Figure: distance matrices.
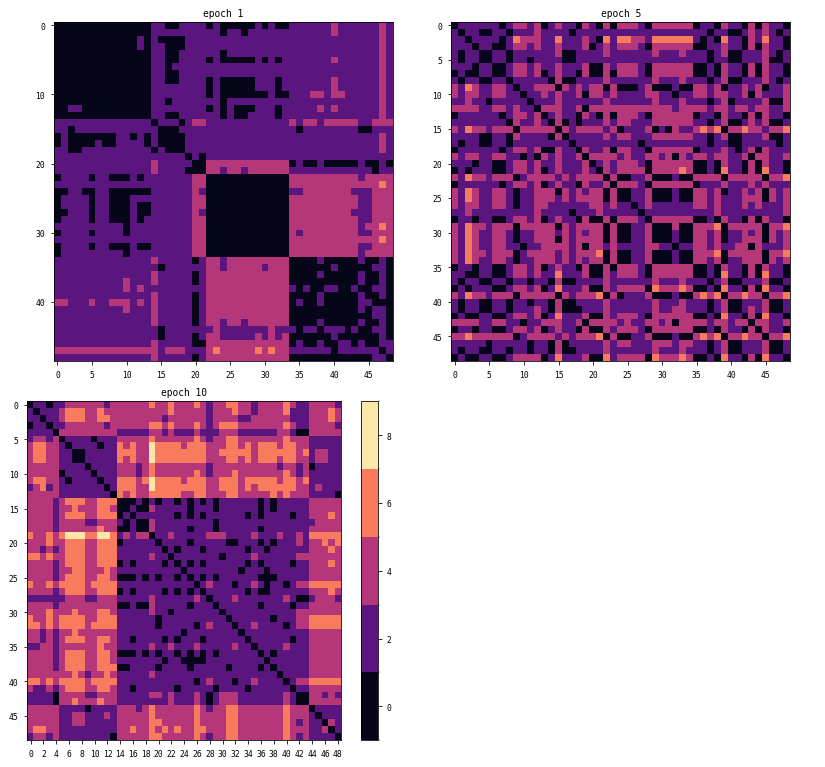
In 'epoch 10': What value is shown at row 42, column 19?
4
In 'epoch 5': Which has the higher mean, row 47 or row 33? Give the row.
33
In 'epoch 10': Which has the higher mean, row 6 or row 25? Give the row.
6
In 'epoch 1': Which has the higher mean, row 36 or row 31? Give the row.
31
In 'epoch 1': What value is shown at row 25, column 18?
2
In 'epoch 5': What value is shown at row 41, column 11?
2
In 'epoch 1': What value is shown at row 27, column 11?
2
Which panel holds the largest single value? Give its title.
epoch 10
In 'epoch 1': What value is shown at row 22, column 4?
2
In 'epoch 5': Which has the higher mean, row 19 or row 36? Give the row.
19
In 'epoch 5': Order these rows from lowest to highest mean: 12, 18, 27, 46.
46, 27, 18, 12
